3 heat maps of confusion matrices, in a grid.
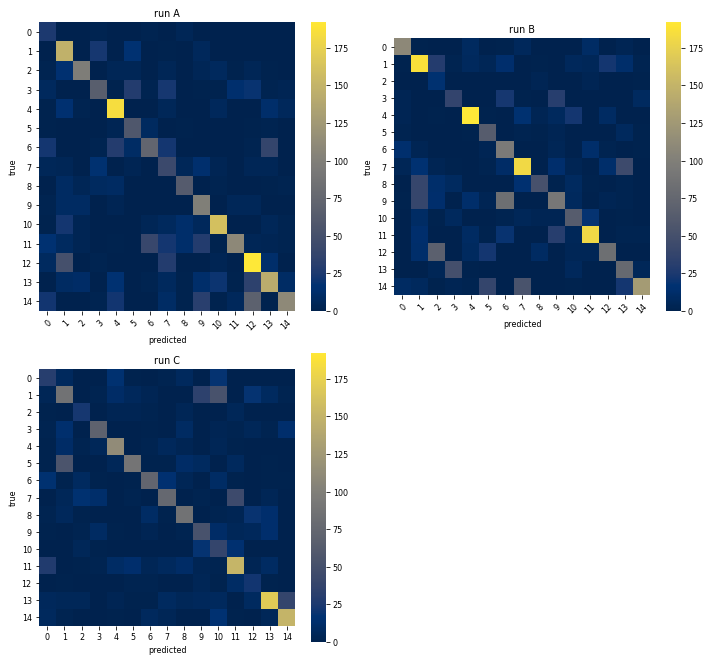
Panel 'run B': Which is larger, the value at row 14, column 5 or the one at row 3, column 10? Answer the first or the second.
the first
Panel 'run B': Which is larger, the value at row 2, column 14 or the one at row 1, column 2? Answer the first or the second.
the second
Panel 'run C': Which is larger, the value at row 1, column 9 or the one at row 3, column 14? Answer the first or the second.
the first
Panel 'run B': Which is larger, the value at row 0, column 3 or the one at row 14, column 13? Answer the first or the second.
the second
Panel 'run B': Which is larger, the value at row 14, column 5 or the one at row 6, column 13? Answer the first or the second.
the first
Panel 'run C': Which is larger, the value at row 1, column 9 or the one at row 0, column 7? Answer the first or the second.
the first
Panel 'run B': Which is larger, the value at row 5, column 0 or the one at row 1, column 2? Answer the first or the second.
the second
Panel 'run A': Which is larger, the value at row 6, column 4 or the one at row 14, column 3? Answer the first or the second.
the first
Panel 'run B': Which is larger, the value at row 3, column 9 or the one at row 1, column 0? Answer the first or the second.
the first
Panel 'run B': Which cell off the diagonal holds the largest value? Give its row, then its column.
9, 6
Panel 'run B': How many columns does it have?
15
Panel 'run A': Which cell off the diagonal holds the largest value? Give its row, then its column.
14, 12
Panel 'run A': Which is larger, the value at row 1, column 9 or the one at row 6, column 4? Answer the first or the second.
the second
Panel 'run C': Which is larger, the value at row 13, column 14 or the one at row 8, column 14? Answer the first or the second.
the first
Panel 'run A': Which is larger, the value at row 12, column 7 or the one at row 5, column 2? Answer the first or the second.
the first
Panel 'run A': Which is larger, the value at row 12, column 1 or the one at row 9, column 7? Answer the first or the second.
the first
